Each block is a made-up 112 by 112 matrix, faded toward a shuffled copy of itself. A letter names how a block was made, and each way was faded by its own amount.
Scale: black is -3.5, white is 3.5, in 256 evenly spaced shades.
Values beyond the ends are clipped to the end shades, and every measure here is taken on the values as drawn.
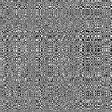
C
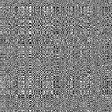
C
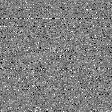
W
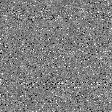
W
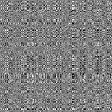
C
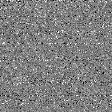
W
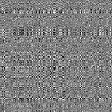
C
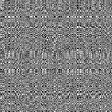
C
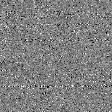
W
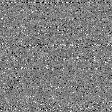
W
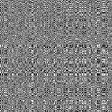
C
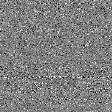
W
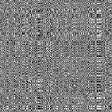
C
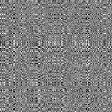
C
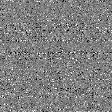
W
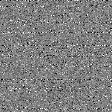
W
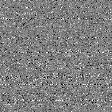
W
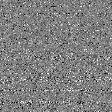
W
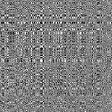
C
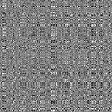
C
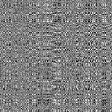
C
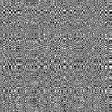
C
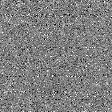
W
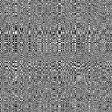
C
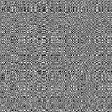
C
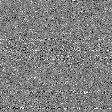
W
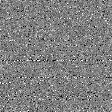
W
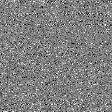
W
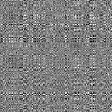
C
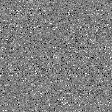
W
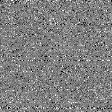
W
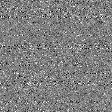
W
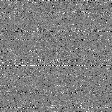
W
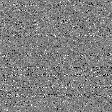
W
